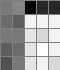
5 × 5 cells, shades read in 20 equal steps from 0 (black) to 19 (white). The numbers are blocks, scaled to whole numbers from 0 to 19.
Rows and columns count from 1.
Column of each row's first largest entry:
2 3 5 4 4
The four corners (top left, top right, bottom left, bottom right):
9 3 6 16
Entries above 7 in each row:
2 4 5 4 4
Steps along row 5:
up up up down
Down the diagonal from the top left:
9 7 17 19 16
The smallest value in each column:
6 7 0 3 3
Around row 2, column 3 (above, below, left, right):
0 17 7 18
